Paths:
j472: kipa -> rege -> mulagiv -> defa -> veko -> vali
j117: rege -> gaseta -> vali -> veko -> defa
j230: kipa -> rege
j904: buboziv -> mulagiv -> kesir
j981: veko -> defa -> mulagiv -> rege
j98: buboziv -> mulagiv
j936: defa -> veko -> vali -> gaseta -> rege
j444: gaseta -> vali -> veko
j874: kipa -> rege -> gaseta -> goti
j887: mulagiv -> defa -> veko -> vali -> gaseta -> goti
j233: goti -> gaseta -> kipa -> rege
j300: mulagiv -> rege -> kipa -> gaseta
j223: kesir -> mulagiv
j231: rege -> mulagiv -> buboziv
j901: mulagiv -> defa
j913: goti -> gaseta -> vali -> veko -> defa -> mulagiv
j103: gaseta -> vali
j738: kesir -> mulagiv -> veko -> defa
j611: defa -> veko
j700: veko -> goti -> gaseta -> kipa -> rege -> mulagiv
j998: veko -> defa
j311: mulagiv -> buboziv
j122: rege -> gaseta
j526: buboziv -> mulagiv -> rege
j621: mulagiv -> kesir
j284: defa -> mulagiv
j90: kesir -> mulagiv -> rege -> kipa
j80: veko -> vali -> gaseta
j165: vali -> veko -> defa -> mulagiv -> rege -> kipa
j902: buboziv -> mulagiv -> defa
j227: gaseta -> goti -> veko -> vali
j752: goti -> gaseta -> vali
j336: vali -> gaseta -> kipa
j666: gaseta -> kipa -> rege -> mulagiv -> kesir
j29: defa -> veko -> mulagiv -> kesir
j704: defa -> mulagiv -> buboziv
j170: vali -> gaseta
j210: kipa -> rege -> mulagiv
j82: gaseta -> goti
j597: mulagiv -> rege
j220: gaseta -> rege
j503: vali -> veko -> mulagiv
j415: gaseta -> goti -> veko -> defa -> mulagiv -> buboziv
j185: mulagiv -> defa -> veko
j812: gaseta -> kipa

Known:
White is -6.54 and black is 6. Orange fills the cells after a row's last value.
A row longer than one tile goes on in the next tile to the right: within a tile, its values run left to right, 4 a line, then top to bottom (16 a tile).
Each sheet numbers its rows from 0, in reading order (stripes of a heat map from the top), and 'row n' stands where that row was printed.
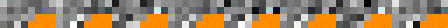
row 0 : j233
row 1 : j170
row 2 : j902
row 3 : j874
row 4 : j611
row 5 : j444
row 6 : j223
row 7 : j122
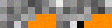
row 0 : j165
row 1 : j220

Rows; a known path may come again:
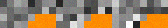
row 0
j29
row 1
j185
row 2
j170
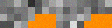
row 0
j210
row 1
j300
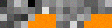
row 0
j223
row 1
j936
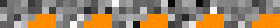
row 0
j738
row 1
j444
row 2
j230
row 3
j284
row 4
j981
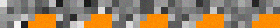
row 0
j122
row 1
j902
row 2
j117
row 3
j913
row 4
j666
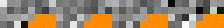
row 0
j220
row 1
j887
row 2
j90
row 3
j611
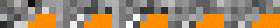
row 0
j231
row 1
j752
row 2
j103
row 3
j233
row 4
j165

